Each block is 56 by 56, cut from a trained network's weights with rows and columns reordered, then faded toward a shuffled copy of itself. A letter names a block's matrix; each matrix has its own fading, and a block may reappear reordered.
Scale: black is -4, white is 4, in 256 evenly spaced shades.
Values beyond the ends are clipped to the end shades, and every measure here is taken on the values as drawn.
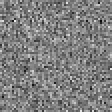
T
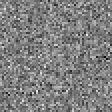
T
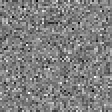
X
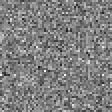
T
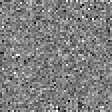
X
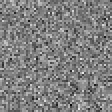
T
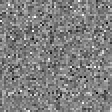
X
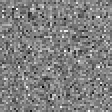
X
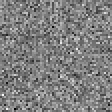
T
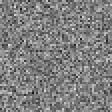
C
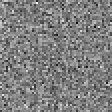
T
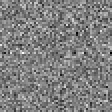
C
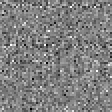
X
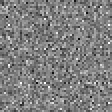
X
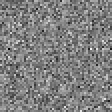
T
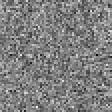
T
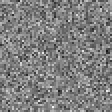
C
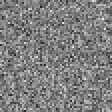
C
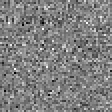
X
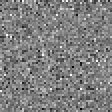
X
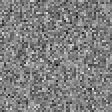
T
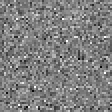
X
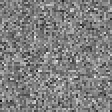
T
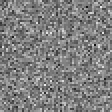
T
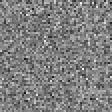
T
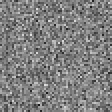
T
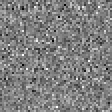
X
